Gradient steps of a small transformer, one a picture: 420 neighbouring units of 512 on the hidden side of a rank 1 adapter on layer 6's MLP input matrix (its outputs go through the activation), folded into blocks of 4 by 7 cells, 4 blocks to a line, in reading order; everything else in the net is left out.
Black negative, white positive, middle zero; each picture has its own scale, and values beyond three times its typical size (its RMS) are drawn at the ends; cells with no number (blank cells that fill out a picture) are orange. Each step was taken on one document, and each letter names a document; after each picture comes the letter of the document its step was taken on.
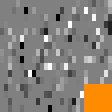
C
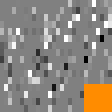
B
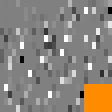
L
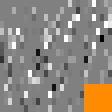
B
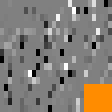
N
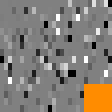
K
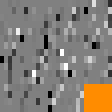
K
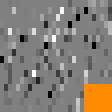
K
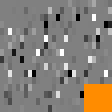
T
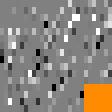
B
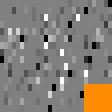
B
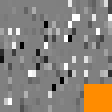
N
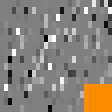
C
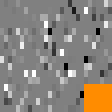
L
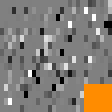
C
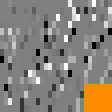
N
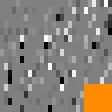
C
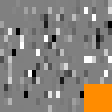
T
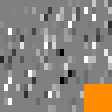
T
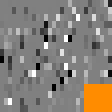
N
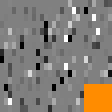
N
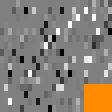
C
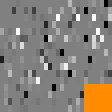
B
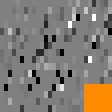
C
